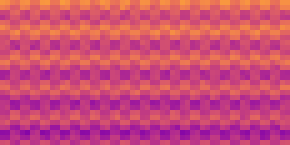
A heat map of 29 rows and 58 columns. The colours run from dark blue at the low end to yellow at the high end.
The field climbs toward the top. Horizontal stripes repeat 5 times down the table. On average the colour sits 50% of the way up the scale. No row or column stands out.
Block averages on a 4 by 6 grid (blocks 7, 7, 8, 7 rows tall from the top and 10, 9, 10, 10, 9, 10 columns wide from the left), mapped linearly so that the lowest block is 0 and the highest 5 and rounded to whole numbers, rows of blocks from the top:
555555 / 333333 / 111111 / 000000
